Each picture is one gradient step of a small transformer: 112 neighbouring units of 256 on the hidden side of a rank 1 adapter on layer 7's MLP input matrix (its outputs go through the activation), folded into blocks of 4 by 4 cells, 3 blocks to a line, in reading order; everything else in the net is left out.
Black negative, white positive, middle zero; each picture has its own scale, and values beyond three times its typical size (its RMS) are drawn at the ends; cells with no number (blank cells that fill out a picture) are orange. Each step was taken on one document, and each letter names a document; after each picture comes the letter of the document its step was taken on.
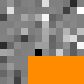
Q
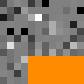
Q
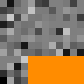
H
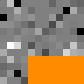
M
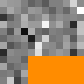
Q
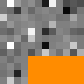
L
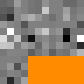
H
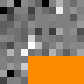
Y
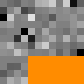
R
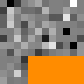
H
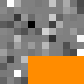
M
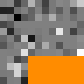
Y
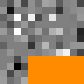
Y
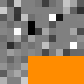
M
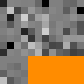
Q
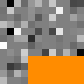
Y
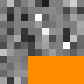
Q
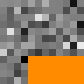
Q
